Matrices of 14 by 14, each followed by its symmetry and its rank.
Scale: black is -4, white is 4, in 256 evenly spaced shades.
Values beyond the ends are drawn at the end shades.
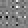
antisymmetric, rank two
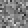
antisymmetric, full rank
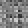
antisymmetric, rank two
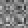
antisymmetric, rank two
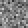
antisymmetric, full rank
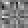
antisymmetric, rank two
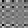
neither, rank one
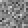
neither, full rank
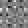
antisymmetric, rank two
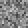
neither, full rank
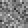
antisymmetric, full rank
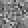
antisymmetric, full rank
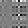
neither, rank one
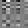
neither, rank one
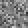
antisymmetric, full rank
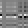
neither, rank one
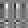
neither, rank one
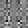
neither, rank two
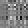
neither, rank two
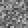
neither, full rank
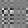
neither, rank one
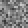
antisymmetric, full rank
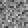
neither, full rank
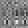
neither, rank two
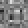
antisymmetric, rank two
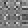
neither, rank two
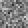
neither, full rank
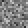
neither, full rank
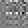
neither, rank two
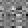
neither, rank two
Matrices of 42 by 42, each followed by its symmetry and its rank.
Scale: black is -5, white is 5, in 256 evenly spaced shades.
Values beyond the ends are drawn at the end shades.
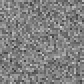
neither, full rank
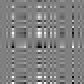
neither, rank one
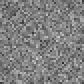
symmetric, full rank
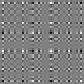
symmetric, rank one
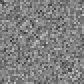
symmetric, full rank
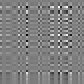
neither, rank one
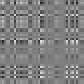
symmetric, rank one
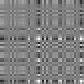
symmetric, rank one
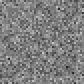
symmetric, full rank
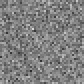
neither, full rank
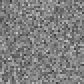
neither, full rank
